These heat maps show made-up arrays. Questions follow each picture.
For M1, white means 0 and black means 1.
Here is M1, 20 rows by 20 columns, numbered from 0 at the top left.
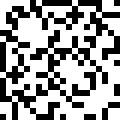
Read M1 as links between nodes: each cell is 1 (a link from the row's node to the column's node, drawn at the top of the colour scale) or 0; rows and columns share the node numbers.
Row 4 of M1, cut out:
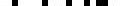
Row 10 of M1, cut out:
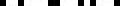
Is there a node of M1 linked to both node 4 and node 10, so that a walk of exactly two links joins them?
no
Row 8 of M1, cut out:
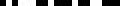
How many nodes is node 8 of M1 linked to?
12
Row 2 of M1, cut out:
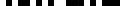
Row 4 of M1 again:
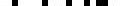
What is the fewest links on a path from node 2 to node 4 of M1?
1
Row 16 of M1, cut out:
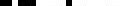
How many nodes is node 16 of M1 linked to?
6
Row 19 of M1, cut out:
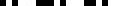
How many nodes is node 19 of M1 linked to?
9
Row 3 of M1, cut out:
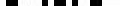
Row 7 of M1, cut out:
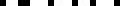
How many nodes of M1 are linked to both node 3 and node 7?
2
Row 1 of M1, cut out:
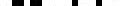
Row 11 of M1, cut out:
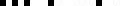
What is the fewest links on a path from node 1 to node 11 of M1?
2
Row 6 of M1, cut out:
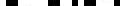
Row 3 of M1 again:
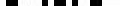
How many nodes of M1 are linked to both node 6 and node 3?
5
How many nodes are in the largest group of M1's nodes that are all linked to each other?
4
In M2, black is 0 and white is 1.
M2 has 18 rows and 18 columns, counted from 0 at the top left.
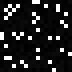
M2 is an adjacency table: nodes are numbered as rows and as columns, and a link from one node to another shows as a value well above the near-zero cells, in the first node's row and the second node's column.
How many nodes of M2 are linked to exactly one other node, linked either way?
5
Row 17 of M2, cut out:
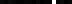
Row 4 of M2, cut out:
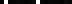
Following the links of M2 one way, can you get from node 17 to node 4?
no
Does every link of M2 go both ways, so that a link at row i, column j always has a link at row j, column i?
yes
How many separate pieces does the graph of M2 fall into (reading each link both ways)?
3
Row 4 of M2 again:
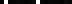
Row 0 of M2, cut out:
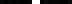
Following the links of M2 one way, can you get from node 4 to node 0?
yes
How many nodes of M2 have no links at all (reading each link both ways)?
1
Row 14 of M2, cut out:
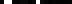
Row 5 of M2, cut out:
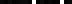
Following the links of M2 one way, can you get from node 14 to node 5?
yes
